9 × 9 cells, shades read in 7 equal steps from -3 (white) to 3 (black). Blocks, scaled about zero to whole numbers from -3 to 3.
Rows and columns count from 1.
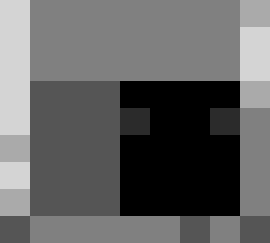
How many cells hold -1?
4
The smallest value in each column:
-2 0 0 0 0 0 0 0 -2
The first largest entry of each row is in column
2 2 2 5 6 5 5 5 1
